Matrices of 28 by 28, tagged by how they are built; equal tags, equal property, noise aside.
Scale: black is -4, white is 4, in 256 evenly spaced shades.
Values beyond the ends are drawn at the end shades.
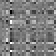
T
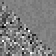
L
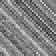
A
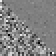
L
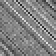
A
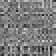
T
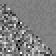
L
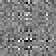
T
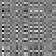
T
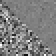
L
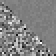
L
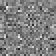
T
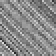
A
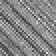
A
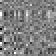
T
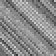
A
